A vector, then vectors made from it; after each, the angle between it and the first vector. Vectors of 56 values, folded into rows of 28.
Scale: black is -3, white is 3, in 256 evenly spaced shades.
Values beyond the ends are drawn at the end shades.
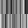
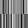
partly opposed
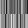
partly aligned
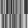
nearly parallel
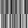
nearly parallel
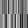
orthogonal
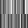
nearly opposite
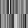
orthogonal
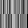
partly opposed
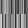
partly aligned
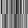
partly aligned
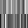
nearly opposite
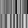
partly aligned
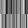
nearly parallel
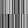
partly opposed
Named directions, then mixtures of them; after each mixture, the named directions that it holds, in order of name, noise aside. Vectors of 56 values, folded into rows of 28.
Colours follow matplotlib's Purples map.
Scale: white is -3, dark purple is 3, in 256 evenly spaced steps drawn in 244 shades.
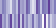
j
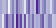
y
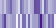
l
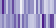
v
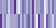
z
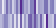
j, v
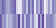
v, z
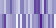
l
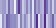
z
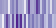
y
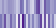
j, l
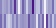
j, z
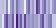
y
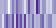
y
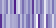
z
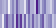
y
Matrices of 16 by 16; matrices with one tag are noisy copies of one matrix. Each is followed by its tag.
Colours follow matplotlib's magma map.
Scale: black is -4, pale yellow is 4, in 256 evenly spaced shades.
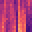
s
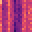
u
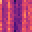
u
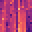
s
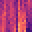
s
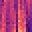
s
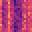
u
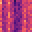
u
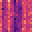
u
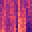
s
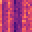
u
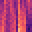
s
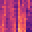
s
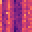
u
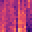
s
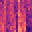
s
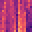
s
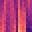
s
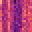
u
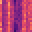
u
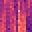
s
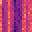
u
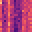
u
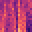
s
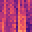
s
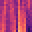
s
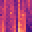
s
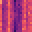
u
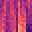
s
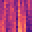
s
